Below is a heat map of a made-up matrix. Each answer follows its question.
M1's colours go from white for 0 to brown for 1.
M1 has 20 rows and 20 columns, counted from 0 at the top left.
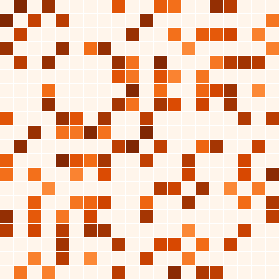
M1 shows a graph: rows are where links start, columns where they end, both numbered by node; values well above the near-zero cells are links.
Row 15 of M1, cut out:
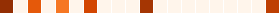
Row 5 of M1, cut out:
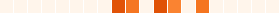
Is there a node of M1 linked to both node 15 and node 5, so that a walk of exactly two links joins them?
no
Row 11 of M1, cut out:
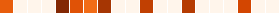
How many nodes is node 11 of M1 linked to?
8
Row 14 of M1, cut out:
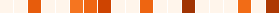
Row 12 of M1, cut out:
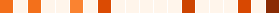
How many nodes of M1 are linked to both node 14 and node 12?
6
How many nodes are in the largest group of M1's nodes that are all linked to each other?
3
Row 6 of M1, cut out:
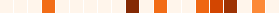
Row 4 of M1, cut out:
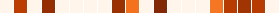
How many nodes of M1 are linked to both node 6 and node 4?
6
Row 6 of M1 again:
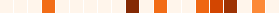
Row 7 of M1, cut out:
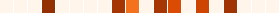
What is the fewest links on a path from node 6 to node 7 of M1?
2
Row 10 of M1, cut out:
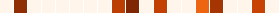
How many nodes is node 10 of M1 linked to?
7
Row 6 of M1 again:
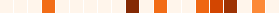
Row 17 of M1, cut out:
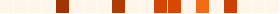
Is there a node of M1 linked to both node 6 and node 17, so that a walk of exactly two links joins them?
yes
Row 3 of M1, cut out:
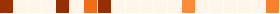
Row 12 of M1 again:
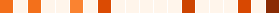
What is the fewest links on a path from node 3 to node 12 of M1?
2
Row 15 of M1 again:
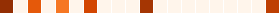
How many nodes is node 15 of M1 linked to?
6
